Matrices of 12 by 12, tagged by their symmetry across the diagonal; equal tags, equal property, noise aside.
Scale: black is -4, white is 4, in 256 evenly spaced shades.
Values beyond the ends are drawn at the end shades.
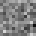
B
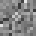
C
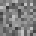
B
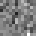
B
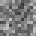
B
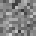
B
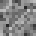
C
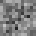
C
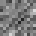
C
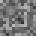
C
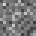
C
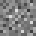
C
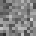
B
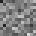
B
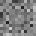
C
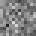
B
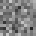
B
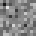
C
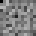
C
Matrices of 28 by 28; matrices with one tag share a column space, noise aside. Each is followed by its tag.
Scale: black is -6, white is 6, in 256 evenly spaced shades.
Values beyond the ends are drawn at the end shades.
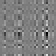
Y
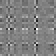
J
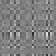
Y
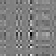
Y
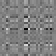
J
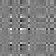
J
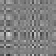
Y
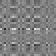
J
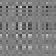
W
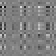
W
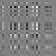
W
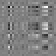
W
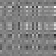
W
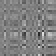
Y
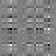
J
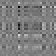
W
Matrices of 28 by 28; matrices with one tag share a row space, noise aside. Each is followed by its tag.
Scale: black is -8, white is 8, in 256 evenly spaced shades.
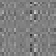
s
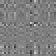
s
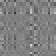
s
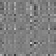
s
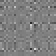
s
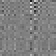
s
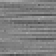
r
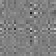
s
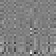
s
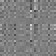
s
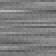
r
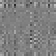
s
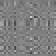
s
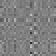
s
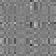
s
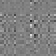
s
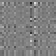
s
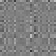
s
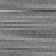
r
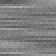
r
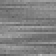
r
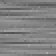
r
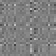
s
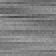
r
